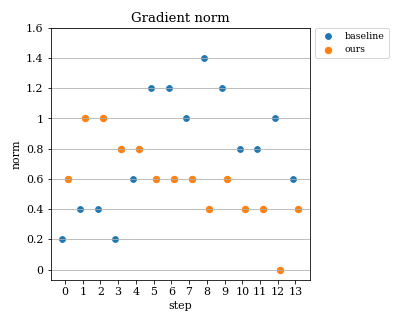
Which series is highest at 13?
baseline
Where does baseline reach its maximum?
8
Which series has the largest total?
baseline
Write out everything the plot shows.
Title: Gradient norm
x-axis: step, ticks 0 1 2 3 4 5 6 7 8 9 10 11 12 13
y-axis: norm, ticks 0 0.2 0.4 0.6 0.8 1 1.2 1.4 1.6
Legend: baseline, ours
Values:
baseline: 0.2 0.4 0.4 0.2 0.6 1.2 1.2 1 1.4 1.2 0.8 0.8 1 0.6
ours: 0.6 1 1 0.8 0.8 0.6 0.6 0.6 0.4 0.6 0.4 0.4 0 0.4
